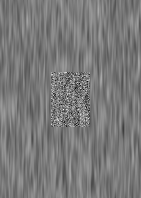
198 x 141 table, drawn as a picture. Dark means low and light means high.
Odd patch: rougher, in the centre. Grain: streaks running down. Mirror symmetry: none. Roughest part: centre. Histogram: heavy tails on both sides. Slope: none.
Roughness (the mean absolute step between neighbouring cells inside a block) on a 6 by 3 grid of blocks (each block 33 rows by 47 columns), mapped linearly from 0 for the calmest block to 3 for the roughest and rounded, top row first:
0 0 0
0 0 0
0 3 0
0 3 0
0 0 0
0 0 0
